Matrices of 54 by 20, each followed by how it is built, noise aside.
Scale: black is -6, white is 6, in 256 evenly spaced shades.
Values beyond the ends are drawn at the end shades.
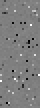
sparse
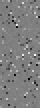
sparse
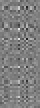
low rank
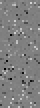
sparse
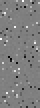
sparse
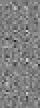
low rank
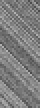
Toeplitz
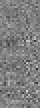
low rank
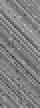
Toeplitz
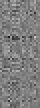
low rank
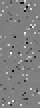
sparse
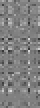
low rank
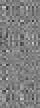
low rank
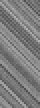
Toeplitz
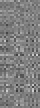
low rank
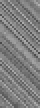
Toeplitz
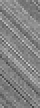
Toeplitz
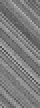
Toeplitz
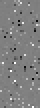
sparse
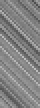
Toeplitz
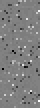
sparse
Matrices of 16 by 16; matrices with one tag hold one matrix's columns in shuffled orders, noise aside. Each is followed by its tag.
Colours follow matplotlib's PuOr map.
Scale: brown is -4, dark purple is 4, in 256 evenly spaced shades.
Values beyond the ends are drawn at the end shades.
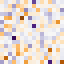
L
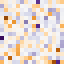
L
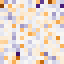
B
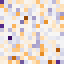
L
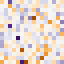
L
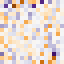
B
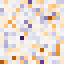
L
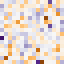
L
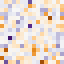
L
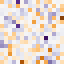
L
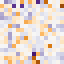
B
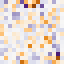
B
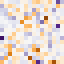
L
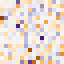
L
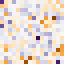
L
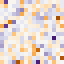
L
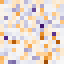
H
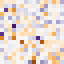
H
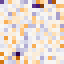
B
